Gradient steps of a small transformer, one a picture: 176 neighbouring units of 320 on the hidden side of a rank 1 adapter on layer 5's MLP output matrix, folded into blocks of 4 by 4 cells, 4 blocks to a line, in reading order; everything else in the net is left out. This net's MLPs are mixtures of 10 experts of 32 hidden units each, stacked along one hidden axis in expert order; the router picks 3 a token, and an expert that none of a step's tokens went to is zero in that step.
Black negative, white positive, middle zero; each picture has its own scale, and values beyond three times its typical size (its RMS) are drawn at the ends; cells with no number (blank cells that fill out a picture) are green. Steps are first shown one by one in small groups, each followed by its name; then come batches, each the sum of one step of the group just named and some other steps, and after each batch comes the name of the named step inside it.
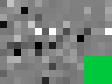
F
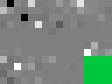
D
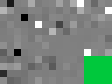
D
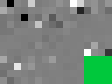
D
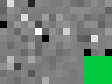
F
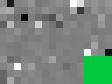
D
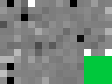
F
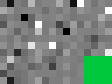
D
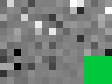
F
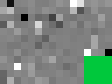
D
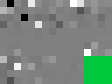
D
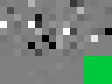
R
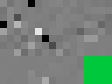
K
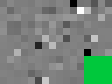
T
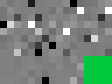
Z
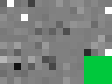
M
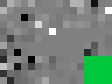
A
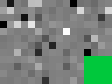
Z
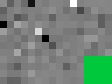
K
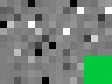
Z
